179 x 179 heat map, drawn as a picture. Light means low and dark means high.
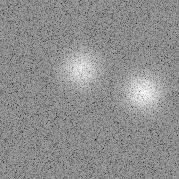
Ninth with the lowest average: middle right. Odd rows or columns: none. Histogram: heavy tails on both sides. Dips: two.
